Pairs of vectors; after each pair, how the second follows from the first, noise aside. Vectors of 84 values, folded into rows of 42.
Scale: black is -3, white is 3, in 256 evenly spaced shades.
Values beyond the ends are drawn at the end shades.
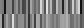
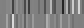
partly zeroed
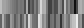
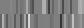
partly zeroed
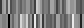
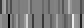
partly zeroed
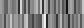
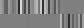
partly zeroed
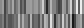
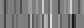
partly zeroed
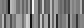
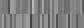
shrunk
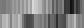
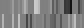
partly zeroed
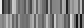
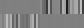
partly zeroed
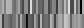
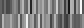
negated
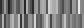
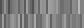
shrunk
